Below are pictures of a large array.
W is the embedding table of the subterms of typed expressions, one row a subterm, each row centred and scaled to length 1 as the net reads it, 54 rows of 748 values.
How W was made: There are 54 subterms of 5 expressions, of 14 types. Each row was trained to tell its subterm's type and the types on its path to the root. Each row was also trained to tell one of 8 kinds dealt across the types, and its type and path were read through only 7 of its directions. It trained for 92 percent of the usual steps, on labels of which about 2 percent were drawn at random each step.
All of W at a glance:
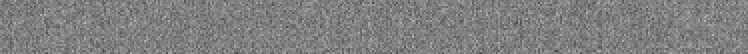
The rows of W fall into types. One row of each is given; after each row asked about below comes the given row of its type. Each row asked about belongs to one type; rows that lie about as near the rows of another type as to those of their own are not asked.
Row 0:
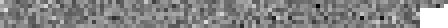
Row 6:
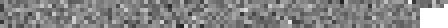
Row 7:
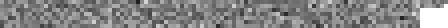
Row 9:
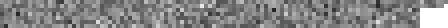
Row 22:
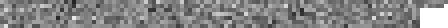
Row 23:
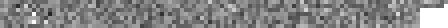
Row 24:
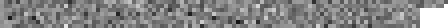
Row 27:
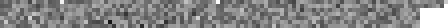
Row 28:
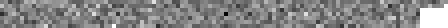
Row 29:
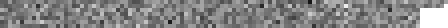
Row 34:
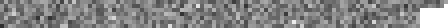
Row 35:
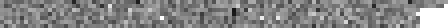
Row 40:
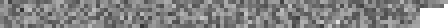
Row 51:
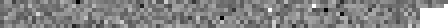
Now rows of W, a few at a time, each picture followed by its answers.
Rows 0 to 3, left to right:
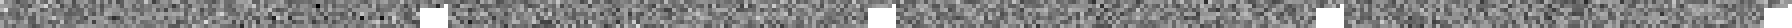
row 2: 6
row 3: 9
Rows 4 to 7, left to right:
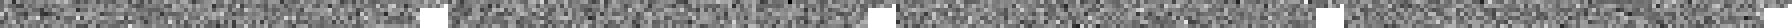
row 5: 34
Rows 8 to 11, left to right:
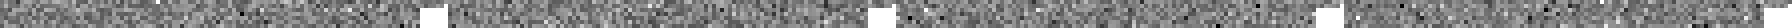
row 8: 6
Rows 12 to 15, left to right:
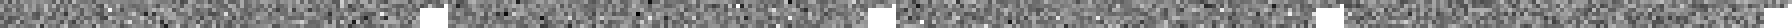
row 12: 34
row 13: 34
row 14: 9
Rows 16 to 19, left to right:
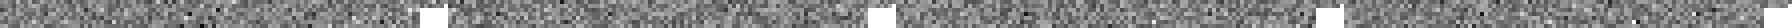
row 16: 22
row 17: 7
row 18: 6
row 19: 24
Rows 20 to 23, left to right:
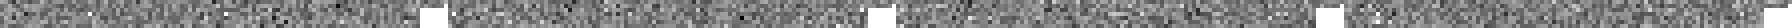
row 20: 22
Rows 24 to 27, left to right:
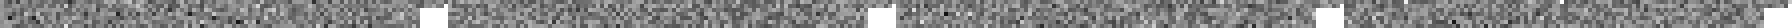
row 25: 29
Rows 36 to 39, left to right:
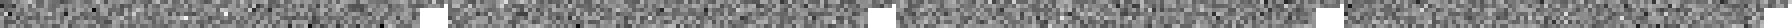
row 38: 23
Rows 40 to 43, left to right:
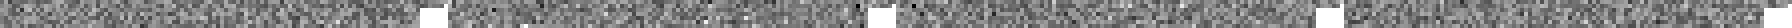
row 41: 0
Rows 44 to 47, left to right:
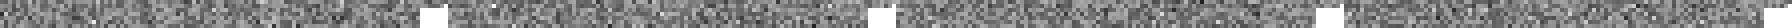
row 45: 29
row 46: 29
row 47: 7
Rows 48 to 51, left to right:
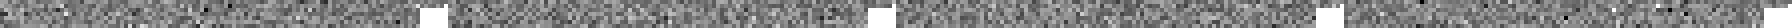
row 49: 40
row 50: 9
